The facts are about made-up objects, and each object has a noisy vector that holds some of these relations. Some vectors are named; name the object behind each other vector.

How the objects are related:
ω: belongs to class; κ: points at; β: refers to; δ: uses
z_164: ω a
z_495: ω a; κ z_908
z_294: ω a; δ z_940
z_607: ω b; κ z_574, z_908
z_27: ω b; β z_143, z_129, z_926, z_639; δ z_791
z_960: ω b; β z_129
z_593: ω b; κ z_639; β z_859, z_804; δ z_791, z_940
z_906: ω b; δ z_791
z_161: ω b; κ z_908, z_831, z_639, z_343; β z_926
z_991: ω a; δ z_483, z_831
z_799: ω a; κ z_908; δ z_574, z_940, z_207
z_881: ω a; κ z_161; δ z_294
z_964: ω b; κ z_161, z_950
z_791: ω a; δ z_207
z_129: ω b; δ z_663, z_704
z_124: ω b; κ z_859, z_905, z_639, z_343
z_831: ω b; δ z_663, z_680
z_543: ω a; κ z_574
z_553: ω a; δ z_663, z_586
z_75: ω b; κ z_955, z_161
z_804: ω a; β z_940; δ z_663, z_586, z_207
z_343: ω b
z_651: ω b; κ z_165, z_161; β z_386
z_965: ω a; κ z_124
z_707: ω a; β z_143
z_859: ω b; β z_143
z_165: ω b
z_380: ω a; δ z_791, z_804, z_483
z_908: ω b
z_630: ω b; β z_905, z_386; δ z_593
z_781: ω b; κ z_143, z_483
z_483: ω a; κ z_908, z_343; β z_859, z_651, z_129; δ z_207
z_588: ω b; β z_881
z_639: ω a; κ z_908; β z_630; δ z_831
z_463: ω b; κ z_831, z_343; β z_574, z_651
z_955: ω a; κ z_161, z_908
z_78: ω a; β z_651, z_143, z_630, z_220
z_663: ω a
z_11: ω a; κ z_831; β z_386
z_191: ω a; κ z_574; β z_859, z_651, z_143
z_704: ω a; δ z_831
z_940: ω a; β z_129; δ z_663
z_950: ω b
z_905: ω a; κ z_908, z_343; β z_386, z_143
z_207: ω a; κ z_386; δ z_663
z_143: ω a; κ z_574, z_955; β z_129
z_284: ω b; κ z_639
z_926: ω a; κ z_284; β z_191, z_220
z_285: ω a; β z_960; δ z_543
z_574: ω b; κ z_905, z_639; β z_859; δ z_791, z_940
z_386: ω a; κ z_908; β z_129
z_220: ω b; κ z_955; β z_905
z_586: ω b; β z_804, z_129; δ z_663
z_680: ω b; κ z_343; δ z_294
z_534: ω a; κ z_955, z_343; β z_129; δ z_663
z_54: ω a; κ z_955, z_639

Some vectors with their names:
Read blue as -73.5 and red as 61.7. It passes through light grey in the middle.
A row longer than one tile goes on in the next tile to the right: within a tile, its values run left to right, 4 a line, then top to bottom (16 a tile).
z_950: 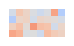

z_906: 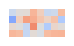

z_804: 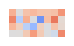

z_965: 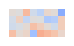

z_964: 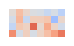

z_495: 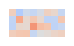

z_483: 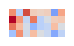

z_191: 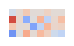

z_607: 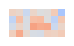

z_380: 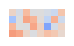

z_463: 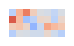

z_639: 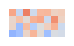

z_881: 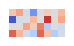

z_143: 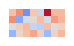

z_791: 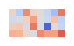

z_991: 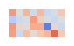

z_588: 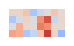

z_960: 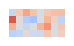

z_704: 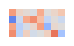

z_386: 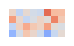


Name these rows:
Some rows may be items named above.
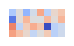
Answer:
z_294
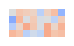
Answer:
z_124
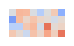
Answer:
z_284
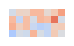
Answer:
z_630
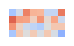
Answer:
z_27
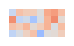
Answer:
z_859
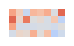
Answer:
z_285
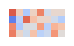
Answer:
z_831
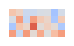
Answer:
z_955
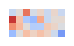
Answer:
z_78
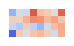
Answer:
z_574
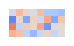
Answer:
z_680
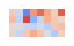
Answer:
z_940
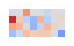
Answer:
z_78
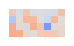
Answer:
z_380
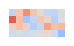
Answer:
z_463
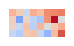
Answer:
z_129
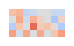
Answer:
z_955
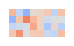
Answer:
z_799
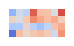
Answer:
z_574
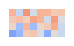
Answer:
z_639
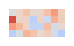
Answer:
z_707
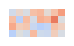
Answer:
z_630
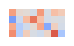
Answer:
z_704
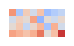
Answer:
z_207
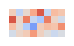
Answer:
z_586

